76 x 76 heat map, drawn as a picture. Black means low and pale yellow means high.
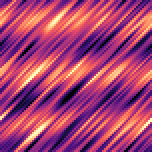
Streaks slant up to the right. No overall slope runs across the table. The values follow a bell shape. Horizontal stripes repeat 3 times down the table.
